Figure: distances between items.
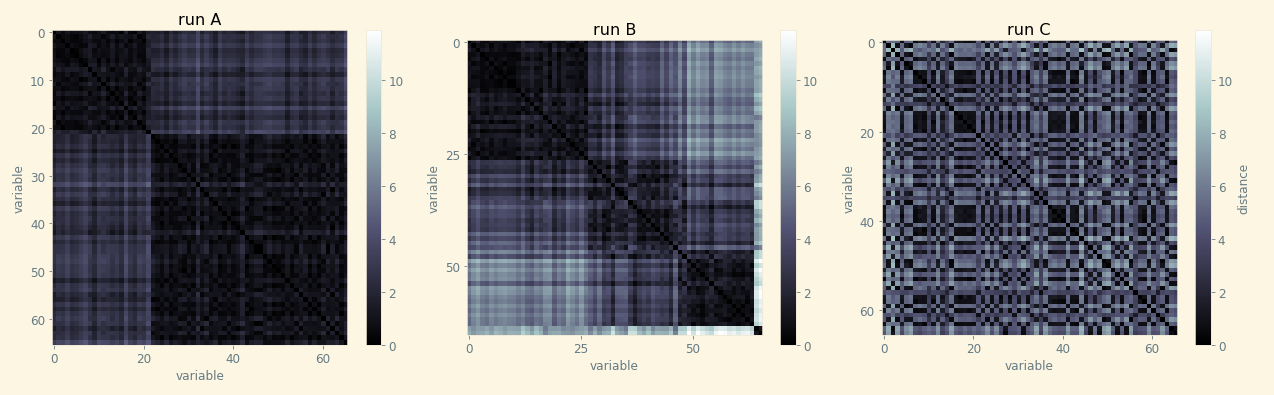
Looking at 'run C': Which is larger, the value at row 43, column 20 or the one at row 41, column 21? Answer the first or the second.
the second
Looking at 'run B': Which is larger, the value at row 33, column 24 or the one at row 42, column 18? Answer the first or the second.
the second
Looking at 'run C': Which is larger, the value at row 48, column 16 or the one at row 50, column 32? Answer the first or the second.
the second
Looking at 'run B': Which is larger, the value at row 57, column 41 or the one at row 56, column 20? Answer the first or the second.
the second
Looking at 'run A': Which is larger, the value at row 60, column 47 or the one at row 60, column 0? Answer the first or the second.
the second
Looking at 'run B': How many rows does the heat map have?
66
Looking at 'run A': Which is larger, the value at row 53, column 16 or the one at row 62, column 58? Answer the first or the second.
the first
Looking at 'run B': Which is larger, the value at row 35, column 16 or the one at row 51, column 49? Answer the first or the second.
the first
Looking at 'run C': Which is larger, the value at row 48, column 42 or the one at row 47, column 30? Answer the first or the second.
the first
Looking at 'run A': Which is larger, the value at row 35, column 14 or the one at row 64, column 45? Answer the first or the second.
the first
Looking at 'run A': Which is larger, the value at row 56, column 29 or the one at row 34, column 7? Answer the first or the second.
the second
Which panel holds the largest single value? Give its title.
run B
